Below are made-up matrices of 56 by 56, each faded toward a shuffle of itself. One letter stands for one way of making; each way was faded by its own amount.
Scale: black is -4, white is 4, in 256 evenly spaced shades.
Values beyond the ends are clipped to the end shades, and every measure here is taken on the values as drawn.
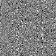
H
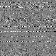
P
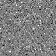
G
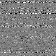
P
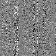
H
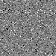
G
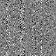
H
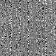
H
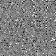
G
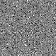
G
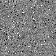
G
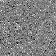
G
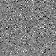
G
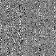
H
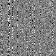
H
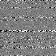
P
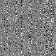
H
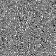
G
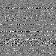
P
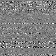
P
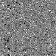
G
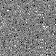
G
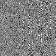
H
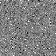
G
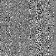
H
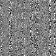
H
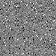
G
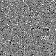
G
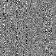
H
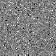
G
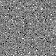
G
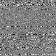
P
